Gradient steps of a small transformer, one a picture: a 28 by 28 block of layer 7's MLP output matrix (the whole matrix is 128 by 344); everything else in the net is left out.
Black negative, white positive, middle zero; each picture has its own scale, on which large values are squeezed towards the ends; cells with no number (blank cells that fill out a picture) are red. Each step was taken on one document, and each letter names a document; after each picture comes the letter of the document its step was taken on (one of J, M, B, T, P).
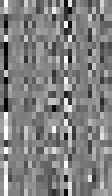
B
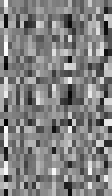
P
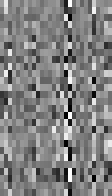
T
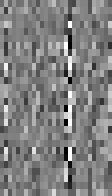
T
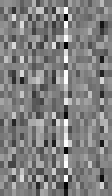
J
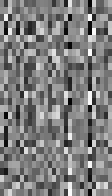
P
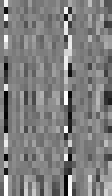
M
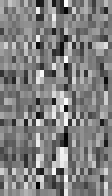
J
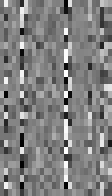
M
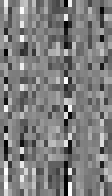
B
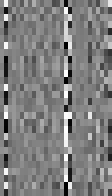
M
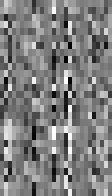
T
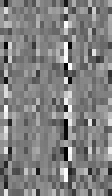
T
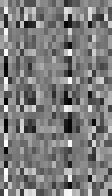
P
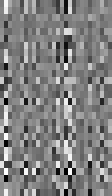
B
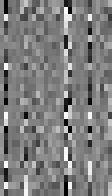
M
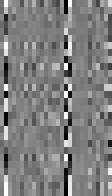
M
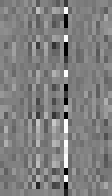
J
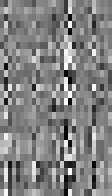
T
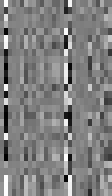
M
